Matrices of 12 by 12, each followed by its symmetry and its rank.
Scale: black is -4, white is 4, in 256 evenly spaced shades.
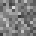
neither, full rank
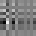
neither, rank one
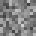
neither, full rank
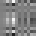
neither, rank one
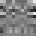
neither, rank two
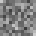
neither, full rank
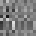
neither, rank two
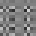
neither, rank one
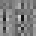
neither, rank two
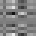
neither, rank one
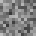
neither, full rank
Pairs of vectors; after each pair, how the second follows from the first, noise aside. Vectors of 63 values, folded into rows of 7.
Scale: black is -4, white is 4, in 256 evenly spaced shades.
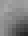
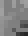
partly zeroed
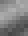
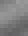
shrunk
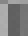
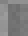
shrunk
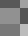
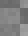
shrunk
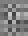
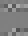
partly zeroed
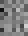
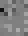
partly zeroed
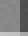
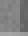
shrunk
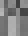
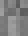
shrunk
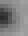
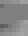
partly zeroed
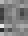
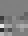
partly zeroed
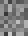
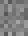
shrunk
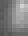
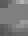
partly zeroed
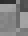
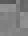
shrunk
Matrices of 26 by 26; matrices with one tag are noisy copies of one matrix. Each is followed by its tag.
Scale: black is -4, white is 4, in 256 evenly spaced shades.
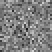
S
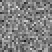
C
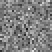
S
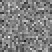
C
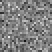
C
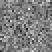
S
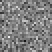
C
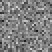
C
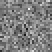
S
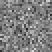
S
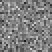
C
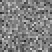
C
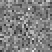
S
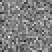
C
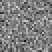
C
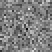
S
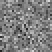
S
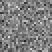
C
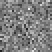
S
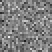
C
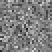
S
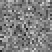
S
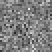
S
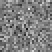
S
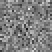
S
